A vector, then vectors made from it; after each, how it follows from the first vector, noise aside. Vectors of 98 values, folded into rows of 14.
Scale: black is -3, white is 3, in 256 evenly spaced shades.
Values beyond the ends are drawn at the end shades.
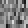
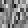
wrapped around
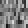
copied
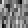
reversed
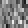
sign-scrambled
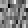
wrapped around
